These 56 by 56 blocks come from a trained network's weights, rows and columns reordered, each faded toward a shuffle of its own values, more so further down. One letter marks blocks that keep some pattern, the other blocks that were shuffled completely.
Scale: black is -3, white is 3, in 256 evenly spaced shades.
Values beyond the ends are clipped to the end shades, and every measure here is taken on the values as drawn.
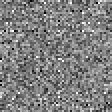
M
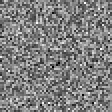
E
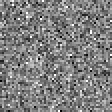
E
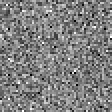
E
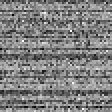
M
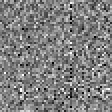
M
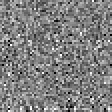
M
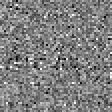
M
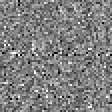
M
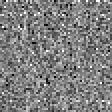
M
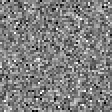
E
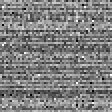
M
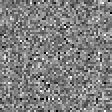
M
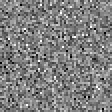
E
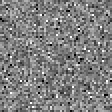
E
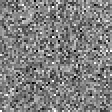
M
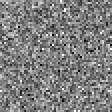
E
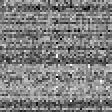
M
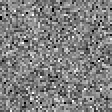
E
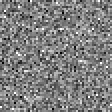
E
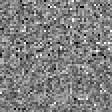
M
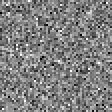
E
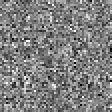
M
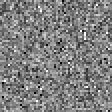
E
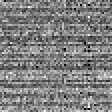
M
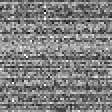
M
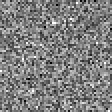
E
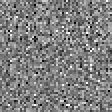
M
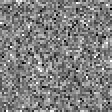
E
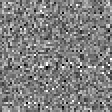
M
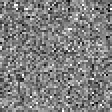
M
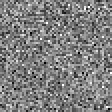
E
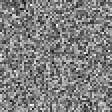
E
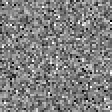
E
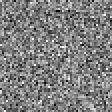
E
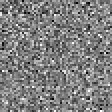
M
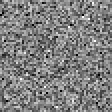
E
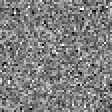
E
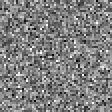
E
